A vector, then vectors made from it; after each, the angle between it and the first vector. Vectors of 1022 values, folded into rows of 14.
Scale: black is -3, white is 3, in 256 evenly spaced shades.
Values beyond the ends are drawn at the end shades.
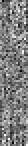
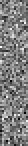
partly aligned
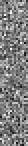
partly aligned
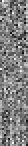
nearly opposite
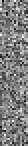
partly aligned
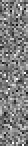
partly opposed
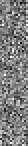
partly opposed
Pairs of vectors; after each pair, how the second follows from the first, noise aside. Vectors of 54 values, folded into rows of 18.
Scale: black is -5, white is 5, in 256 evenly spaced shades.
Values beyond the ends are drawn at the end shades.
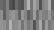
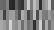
scaled up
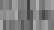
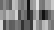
scaled up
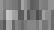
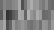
negated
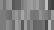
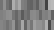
negated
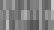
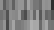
negated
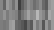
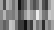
scaled up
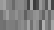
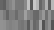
negated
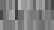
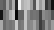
scaled up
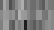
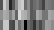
scaled up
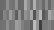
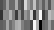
scaled up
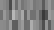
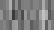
negated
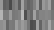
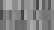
negated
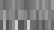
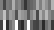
scaled up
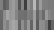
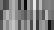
scaled up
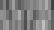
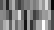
scaled up
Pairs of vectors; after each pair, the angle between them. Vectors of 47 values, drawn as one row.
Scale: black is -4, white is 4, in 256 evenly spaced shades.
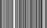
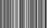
partly aligned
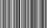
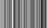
partly aligned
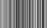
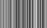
nearly parallel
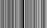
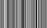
partly aligned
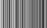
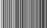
nearly parallel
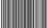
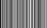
nearly opposite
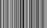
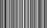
partly opposed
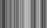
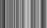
nearly parallel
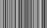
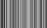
partly opposed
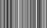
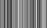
nearly parallel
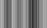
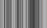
nearly parallel
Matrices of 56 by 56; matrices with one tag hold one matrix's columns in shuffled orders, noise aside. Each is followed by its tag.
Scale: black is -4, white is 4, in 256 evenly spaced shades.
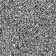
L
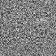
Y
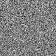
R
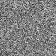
R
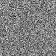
R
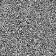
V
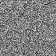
R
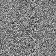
V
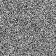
L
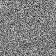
R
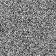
L
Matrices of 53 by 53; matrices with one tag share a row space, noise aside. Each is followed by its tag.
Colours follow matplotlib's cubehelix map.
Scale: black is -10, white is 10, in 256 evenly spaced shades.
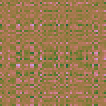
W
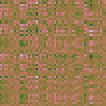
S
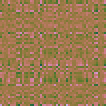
W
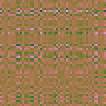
W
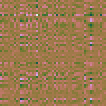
S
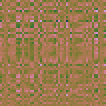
W
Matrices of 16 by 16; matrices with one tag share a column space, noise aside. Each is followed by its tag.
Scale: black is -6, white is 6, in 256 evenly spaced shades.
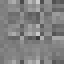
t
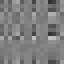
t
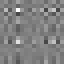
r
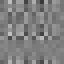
t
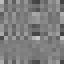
t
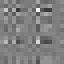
r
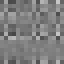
t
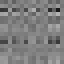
r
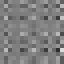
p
